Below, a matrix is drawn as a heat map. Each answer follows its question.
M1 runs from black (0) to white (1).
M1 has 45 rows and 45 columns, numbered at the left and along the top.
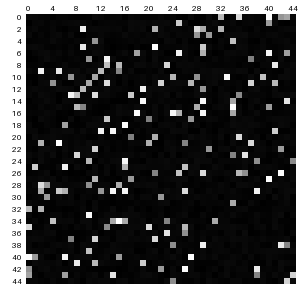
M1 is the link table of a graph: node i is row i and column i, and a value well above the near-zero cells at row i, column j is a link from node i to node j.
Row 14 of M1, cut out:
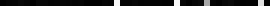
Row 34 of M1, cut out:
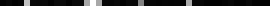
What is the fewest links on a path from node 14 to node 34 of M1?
1
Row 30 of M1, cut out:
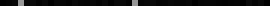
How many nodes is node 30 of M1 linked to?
2
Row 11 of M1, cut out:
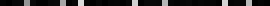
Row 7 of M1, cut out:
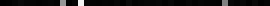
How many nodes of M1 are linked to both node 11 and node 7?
3
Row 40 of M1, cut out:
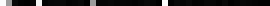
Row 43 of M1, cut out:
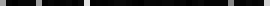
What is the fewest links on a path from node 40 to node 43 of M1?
2
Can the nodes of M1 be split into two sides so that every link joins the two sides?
yes
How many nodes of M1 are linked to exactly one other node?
3
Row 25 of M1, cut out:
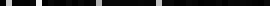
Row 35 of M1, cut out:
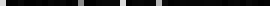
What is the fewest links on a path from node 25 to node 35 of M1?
2
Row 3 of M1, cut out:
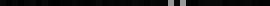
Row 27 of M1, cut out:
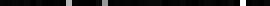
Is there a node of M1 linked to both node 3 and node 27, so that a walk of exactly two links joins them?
no
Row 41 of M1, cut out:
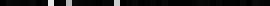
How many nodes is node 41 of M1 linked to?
3
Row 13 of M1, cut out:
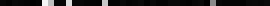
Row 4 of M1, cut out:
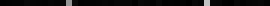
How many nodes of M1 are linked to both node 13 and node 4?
1
